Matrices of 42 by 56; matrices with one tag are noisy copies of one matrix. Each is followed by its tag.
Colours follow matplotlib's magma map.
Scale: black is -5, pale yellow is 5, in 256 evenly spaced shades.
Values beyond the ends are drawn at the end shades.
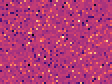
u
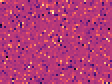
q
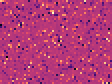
q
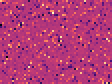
q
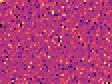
q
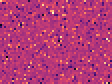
q
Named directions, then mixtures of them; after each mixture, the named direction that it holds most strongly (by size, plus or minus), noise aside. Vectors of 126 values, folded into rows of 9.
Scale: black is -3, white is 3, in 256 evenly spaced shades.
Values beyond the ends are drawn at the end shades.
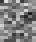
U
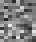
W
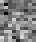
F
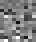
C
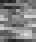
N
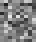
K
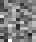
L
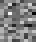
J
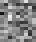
K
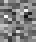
U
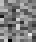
L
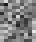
K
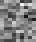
U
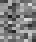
J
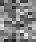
U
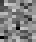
L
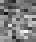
F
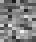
W
